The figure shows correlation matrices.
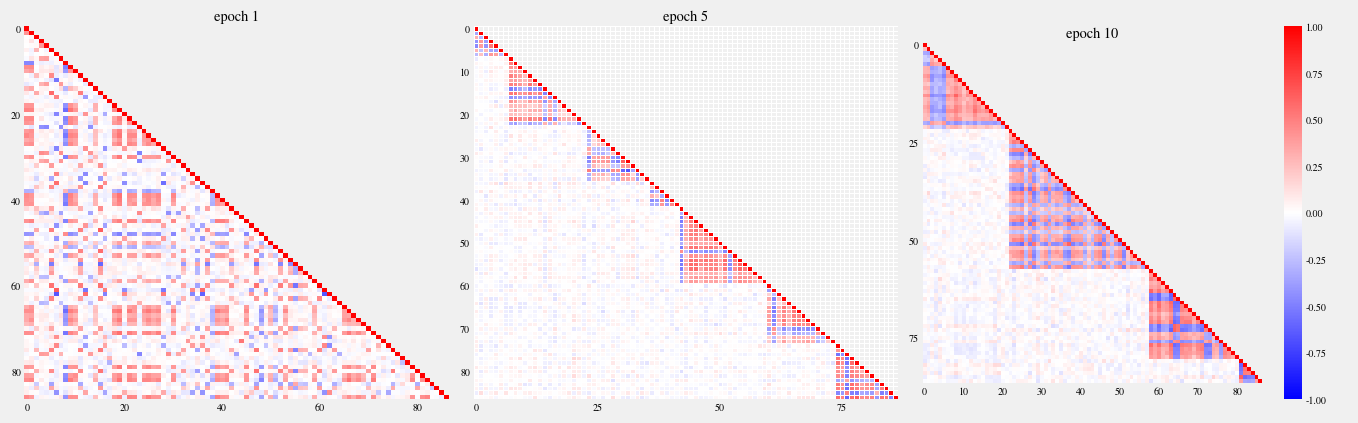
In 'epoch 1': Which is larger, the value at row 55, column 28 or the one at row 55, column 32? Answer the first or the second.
the first
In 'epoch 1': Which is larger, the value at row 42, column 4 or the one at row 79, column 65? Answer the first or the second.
the second
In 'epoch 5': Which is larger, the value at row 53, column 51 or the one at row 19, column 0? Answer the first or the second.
the first
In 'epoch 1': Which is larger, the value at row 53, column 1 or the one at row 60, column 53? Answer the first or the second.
the first
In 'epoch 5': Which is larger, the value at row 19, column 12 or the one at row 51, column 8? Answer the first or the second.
the first
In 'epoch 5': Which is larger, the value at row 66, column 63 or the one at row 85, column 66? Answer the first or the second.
the first
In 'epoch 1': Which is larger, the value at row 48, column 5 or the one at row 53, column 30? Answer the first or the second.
the second
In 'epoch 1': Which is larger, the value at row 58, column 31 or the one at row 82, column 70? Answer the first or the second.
the second
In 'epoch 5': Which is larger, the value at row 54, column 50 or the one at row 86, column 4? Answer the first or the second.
the first
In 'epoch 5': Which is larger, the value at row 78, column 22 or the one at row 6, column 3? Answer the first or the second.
the second
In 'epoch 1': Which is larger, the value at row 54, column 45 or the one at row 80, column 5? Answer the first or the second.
the second
